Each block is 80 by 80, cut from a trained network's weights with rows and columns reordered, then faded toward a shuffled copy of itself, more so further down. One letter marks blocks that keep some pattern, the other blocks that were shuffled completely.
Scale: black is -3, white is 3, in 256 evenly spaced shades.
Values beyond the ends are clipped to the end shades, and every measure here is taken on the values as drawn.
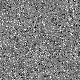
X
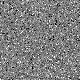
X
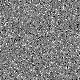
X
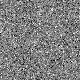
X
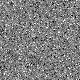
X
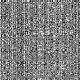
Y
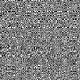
Y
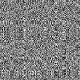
Y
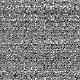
Y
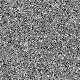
X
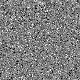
X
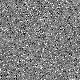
X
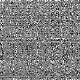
Y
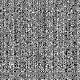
Y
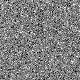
X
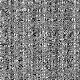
Y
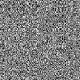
Y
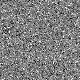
X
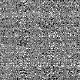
Y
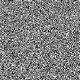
Y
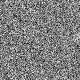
X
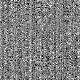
Y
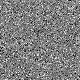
X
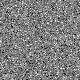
X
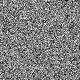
X
